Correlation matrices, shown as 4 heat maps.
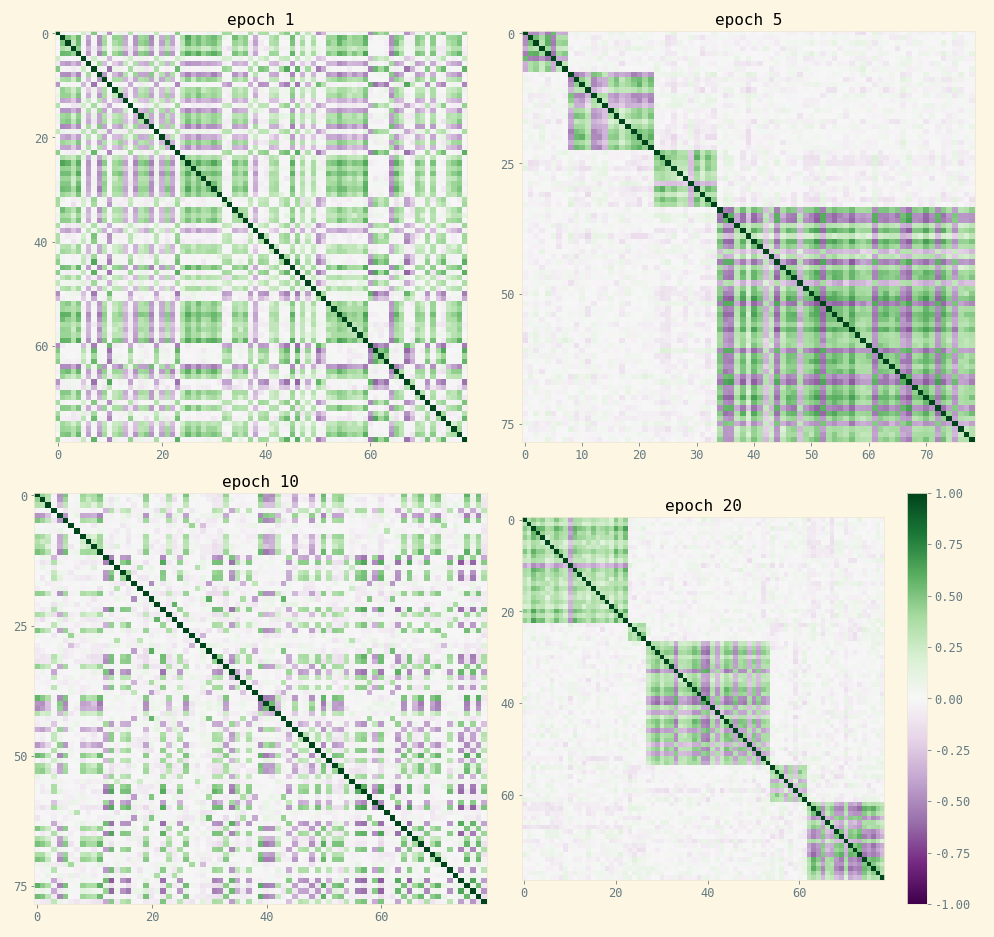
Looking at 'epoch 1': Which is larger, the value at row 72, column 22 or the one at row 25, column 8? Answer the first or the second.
the first
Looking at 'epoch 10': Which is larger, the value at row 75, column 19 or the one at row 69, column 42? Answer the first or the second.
the first
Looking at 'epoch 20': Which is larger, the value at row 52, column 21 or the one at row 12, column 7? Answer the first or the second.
the second
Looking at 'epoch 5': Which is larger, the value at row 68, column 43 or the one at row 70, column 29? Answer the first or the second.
the first
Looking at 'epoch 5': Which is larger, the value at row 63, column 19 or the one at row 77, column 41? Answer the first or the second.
the second
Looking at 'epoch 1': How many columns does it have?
79
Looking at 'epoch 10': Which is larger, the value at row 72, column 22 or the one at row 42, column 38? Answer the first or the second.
the first
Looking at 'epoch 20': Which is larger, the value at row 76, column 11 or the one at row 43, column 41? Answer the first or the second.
the second
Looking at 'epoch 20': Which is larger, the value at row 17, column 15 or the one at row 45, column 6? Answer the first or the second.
the first
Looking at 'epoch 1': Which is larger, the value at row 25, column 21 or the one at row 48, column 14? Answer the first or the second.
the first
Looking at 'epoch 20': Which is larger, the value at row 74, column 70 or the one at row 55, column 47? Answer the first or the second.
the first
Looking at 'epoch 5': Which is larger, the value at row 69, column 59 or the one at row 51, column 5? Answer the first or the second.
the first
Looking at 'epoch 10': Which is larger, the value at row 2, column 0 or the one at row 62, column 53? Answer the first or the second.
the first
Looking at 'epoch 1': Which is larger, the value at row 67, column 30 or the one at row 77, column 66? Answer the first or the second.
the second
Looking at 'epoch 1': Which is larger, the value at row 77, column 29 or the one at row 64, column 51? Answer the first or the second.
the first
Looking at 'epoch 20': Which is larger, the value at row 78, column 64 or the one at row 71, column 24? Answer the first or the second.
the first
